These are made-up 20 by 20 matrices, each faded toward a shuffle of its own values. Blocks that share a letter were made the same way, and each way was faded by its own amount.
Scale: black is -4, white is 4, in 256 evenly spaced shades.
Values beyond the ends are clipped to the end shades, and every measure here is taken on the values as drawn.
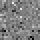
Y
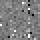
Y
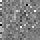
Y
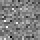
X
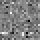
Y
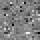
Y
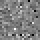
Y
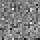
Y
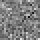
X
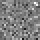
Y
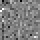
Y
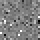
Y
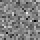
X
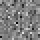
Y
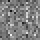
Y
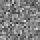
X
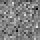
X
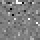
Y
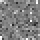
Y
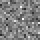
X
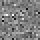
Y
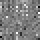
Y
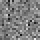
X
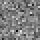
X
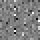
Y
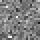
X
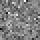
X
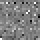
Y
